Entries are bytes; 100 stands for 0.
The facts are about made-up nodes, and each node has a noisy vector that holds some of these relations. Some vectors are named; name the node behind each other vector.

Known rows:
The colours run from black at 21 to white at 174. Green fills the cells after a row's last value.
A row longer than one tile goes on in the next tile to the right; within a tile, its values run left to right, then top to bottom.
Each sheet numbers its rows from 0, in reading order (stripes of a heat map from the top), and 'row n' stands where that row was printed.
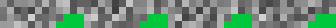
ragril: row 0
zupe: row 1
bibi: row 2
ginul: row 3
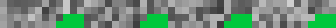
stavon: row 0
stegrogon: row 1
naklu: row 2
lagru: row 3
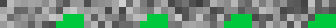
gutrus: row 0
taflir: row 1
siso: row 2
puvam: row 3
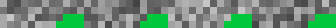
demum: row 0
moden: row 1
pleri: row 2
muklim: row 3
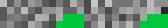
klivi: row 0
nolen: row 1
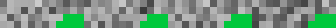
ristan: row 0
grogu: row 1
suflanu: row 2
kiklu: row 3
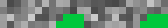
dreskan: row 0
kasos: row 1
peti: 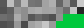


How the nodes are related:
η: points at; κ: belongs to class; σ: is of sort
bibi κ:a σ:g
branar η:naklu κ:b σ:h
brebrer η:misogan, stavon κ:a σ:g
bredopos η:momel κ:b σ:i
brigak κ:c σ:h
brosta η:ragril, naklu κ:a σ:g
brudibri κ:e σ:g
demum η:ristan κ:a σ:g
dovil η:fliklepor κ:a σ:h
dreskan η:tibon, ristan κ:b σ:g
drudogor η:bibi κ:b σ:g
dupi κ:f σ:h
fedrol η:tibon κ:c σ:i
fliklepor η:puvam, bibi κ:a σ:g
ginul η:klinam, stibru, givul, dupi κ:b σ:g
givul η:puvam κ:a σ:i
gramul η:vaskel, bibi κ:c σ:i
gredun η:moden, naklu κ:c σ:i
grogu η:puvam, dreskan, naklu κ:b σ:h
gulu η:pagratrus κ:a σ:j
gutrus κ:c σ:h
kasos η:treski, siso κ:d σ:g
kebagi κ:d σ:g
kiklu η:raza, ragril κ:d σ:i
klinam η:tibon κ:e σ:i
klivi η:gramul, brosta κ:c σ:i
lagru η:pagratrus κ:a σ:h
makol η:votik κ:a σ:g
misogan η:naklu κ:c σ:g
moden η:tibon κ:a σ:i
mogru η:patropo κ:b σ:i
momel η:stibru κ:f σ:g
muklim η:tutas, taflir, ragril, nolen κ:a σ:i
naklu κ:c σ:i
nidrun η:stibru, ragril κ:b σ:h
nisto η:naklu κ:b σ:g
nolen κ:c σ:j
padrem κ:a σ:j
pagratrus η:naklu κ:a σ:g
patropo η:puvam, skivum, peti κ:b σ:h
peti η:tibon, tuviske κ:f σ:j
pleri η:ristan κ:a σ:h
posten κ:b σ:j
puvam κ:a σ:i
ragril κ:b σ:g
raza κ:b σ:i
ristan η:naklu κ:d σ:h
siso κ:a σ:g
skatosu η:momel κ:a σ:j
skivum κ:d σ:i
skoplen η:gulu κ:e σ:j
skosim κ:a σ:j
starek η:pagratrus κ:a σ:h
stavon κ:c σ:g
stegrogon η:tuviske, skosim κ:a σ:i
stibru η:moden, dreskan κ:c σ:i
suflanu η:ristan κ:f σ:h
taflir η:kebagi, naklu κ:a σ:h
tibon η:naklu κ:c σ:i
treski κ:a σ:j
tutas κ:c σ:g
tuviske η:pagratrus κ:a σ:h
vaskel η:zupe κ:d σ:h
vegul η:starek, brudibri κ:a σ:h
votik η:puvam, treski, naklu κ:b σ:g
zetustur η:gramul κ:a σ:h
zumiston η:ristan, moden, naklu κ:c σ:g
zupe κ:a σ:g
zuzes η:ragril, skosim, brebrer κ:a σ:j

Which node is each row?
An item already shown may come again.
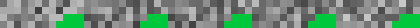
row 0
dovil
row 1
bredopos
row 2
bredopos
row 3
gredun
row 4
brosta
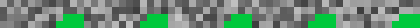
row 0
klivi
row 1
puvam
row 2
tutas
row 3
muklim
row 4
dupi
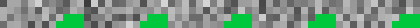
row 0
nidrun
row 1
skatosu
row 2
patropo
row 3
fliklepor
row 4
suflanu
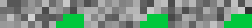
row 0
brosta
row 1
zetustur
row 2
skosim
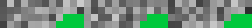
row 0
zuzes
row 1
drudogor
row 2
treski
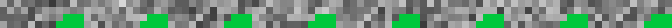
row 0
gramul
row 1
branar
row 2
kebagi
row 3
vaskel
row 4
pagratrus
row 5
zuzes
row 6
vegul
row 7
momel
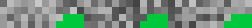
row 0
tuviske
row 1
givul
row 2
skatosu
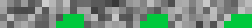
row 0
brudibri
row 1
kasos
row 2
nidrun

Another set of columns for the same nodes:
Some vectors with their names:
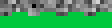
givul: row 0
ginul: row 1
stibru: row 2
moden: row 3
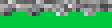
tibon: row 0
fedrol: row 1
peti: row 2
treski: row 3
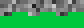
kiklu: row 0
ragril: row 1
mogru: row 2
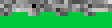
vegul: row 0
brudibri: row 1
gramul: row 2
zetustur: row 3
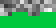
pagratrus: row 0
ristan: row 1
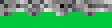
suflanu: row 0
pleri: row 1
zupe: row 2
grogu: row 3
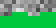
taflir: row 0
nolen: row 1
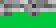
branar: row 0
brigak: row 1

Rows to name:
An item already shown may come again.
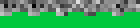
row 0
fliklepor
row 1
fliklepor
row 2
pagratrus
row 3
gredun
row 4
ragril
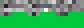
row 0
nidrun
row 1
patropo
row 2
gredun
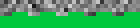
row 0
bredopos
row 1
dreskan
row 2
skatosu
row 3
naklu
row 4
gredun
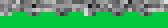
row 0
zuzes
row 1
nidrun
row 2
stegrogon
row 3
brosta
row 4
puvam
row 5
vaskel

